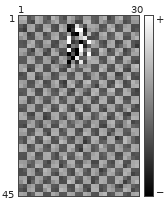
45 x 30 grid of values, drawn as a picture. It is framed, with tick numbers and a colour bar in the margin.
Roughest part: top middle. Average level on the scale: 50%. Grain: checkered. Odd patch: rougher, in the top middle.
